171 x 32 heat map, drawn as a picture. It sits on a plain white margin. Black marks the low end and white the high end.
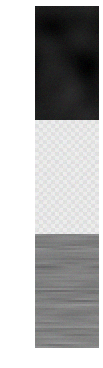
The table splits into 3 rows of 1 panel. Panel 1,1: very low, smooth, faint in contrast. Panel 2,1: very high, checkered, faint in contrast. Panel 3,1: middling, streaked across, faint in contrast.
